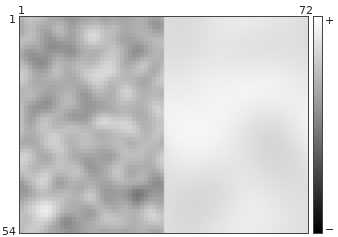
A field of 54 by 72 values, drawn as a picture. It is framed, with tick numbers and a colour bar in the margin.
The table splits into one row of 2 panels. Panel 1,1: high, blotchy. Panel 1,2: very high, smooth, faint in contrast.
